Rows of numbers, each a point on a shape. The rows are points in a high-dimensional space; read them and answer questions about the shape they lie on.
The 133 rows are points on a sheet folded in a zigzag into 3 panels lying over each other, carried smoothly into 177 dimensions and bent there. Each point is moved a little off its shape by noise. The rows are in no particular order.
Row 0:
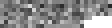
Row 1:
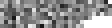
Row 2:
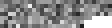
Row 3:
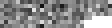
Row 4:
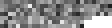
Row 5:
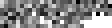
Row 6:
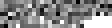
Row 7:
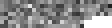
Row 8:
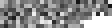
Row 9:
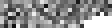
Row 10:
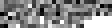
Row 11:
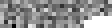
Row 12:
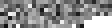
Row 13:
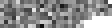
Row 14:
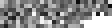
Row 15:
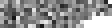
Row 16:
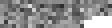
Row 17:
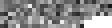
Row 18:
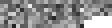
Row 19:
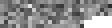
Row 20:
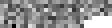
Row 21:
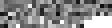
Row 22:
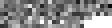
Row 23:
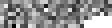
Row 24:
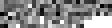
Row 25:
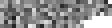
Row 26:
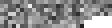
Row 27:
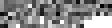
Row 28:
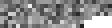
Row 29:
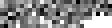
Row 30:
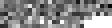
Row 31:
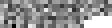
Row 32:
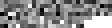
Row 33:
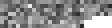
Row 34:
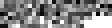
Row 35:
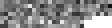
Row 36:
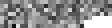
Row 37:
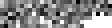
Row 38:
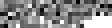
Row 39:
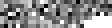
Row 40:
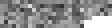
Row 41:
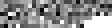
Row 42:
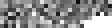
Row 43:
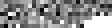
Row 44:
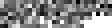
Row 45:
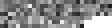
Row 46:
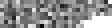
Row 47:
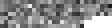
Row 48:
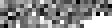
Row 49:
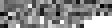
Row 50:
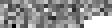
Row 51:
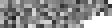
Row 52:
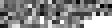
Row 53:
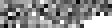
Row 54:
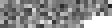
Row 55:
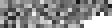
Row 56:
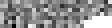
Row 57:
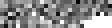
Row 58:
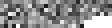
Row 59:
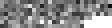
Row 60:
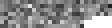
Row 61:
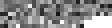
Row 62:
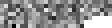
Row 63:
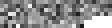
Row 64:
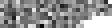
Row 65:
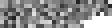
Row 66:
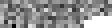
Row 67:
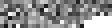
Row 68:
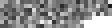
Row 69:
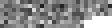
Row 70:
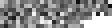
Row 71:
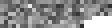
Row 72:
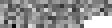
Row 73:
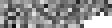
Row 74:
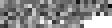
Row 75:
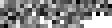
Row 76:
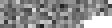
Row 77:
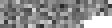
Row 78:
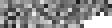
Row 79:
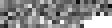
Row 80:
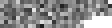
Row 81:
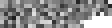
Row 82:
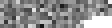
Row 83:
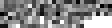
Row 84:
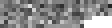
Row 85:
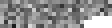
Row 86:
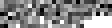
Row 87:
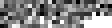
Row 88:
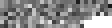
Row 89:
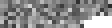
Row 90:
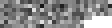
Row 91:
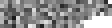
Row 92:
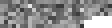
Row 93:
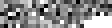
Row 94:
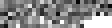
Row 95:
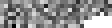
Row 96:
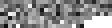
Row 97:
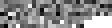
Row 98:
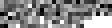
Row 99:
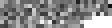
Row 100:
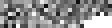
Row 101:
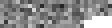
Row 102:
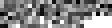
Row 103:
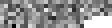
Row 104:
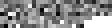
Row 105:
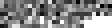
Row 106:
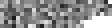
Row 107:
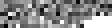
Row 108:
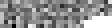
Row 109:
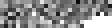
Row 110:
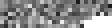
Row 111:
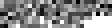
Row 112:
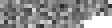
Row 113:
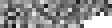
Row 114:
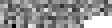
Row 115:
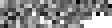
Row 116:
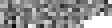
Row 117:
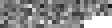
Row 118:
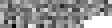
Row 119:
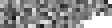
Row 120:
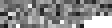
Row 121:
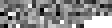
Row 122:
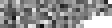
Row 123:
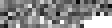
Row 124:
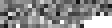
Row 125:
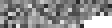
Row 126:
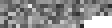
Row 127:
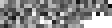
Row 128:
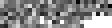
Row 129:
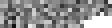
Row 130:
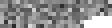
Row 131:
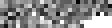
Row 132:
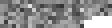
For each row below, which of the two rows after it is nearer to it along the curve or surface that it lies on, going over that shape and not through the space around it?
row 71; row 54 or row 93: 54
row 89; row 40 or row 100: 100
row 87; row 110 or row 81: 110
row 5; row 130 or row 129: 129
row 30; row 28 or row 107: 28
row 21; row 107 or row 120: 120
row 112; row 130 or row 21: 130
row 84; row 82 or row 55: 82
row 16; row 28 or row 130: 28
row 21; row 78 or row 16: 16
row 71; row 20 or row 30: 30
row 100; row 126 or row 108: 108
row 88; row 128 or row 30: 128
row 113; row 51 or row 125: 51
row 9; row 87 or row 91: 91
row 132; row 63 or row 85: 63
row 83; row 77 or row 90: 90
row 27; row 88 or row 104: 104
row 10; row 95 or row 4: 4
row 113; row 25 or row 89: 25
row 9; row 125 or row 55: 55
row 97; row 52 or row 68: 52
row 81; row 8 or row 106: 8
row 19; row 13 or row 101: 101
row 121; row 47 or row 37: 47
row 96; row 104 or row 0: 104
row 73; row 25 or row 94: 25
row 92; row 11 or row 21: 21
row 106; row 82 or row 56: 56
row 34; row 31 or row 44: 44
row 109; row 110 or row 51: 51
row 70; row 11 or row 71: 11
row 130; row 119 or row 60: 119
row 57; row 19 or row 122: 122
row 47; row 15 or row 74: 74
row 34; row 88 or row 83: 83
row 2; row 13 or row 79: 79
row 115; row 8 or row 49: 8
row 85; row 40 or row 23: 23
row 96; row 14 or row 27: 27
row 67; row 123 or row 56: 123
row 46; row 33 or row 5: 5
